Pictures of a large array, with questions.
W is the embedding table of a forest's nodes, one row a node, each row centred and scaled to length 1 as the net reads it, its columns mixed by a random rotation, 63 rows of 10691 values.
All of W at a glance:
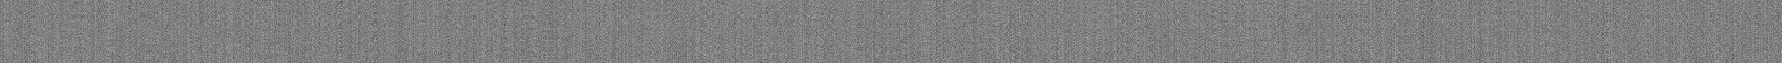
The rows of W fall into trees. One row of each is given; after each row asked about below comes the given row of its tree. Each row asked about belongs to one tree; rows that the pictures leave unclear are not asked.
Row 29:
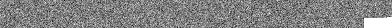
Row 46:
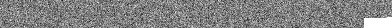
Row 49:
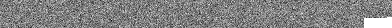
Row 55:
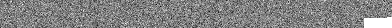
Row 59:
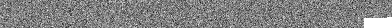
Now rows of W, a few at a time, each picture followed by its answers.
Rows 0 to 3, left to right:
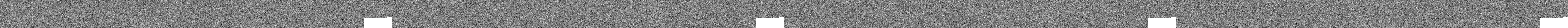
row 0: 55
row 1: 49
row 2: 49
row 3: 46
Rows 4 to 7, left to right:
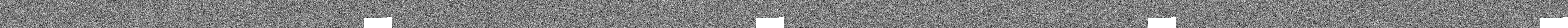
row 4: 29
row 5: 55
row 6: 49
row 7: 59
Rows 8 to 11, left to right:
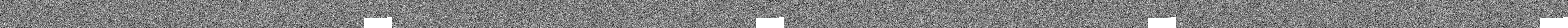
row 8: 49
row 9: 55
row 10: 29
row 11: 49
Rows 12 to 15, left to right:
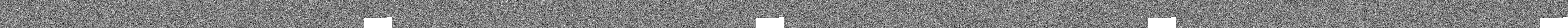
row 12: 59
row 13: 59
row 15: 29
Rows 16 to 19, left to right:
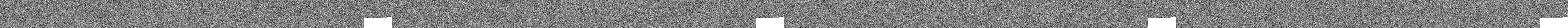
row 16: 29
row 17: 29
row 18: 49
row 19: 55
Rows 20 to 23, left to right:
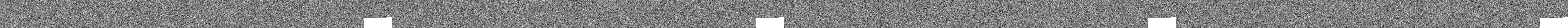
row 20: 59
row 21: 59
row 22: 55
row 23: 49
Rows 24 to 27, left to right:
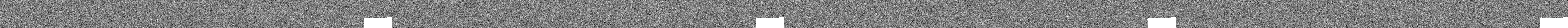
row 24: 49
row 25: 49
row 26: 59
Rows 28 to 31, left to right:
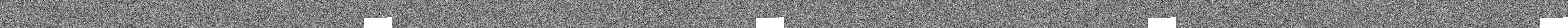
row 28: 46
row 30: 55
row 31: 49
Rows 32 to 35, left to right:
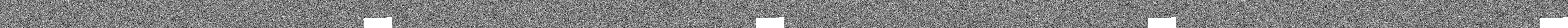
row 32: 59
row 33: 29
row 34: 49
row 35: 59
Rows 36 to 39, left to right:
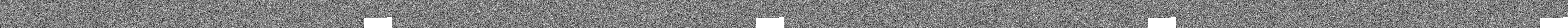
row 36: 55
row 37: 49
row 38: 49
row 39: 55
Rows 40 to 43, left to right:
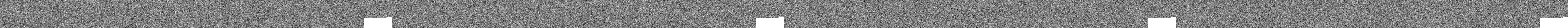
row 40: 46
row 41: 49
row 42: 55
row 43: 55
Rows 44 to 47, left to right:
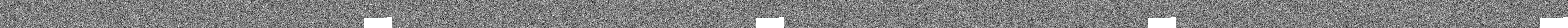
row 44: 29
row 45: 59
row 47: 49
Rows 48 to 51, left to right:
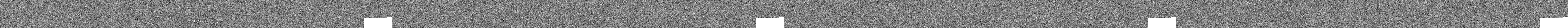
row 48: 55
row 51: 29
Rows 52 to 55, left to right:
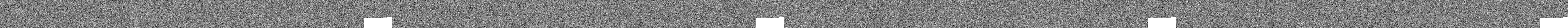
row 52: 29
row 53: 46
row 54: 55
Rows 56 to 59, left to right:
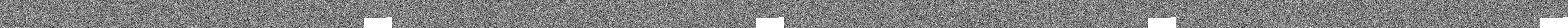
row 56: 46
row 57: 55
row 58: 55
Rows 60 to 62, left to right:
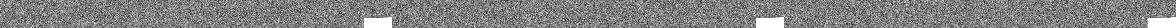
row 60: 29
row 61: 29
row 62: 59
